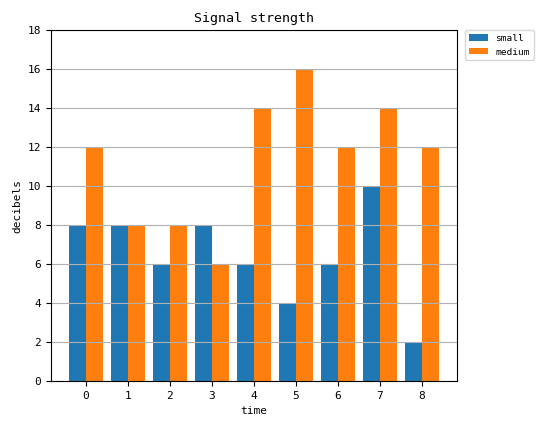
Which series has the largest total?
medium
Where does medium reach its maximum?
5
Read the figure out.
Title: Signal strength
x-axis: time, ticks 0 1 2 3 4 5 6 7 8
y-axis: decibels, ticks 0 2 4 6 8 10 12 14 16 18
Legend: small, medium
Values:
small: 8 8 6 8 6 4 6 10 2
medium: 12 8 8 6 14 16 12 14 12
